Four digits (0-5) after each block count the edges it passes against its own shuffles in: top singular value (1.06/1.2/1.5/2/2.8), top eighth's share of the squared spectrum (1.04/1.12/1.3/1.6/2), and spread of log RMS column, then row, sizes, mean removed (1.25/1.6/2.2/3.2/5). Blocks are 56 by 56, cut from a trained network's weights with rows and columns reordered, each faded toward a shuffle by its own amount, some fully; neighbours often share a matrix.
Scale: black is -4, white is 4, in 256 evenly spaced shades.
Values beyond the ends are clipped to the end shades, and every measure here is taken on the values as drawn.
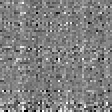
3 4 0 3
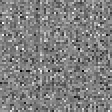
2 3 0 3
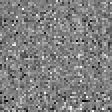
2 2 0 2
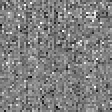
2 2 0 1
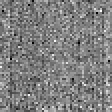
3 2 0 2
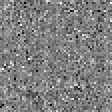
2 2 0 1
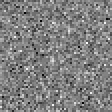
0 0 0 0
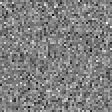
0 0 0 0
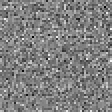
2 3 1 1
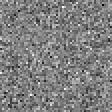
1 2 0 0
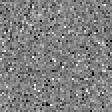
0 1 0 0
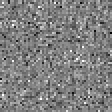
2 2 0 2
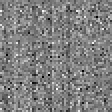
2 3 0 2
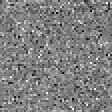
0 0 0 0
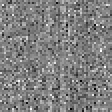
2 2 0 2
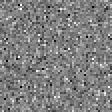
0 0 0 0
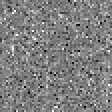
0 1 0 0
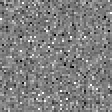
0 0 0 0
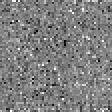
1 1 0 1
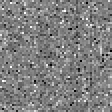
1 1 0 0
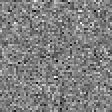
2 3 1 1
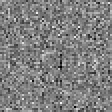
2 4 2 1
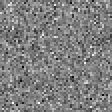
0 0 0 0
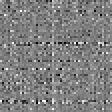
3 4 0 4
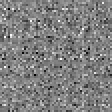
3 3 0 3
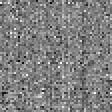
2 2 0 2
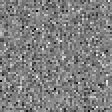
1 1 0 0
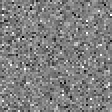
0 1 0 0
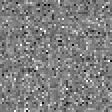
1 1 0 0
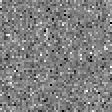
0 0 0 0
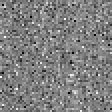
1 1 0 0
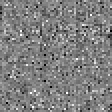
1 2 0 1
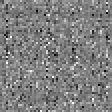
2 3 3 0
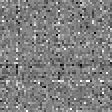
2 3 2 1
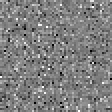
2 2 2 0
